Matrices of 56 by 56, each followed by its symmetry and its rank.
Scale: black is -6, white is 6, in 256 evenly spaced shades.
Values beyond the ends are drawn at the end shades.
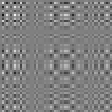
symmetric, rank one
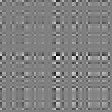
symmetric, rank one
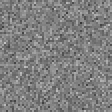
neither, full rank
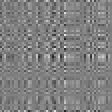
neither, rank two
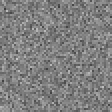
neither, full rank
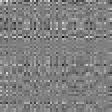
neither, rank three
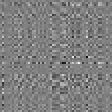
neither, rank three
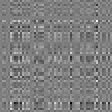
neither, rank two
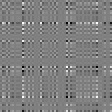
symmetric, rank one
